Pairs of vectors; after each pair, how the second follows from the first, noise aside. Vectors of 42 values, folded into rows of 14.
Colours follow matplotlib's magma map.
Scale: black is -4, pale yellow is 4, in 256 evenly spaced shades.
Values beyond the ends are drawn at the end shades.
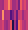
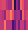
wrapped around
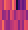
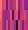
shuffled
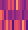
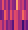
sign-scrambled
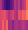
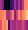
scaled up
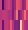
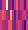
reversed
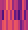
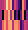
scaled up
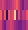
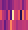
reversed
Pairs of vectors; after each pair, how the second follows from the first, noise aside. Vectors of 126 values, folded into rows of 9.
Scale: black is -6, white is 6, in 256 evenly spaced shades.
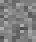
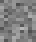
negated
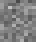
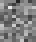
scaled up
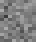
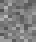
negated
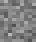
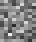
scaled up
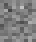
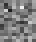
scaled up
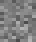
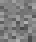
negated
